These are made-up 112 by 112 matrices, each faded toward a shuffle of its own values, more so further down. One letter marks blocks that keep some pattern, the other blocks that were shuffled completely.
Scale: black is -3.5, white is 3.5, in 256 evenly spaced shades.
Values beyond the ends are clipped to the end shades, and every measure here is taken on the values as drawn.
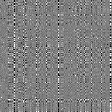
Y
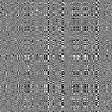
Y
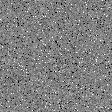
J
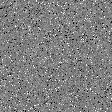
J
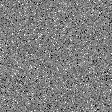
J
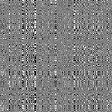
Y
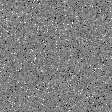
J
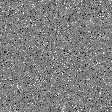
J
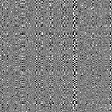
Y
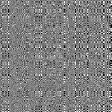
Y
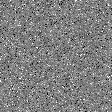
J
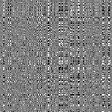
Y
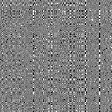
Y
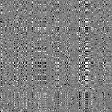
Y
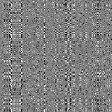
Y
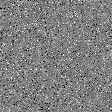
J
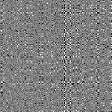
Y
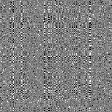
Y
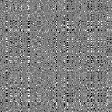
Y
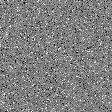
J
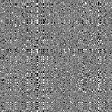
Y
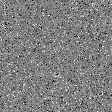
J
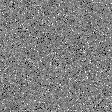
J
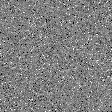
J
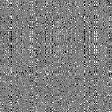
Y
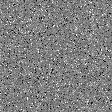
J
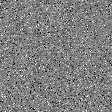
J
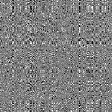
Y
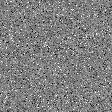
J
